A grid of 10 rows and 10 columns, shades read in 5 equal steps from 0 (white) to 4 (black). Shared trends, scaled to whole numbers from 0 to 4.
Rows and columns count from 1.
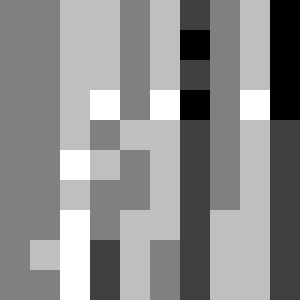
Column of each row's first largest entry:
10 7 10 7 7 7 7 7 4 4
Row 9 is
2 1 0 3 1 2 3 1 1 3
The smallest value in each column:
2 1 0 0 1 0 3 1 0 3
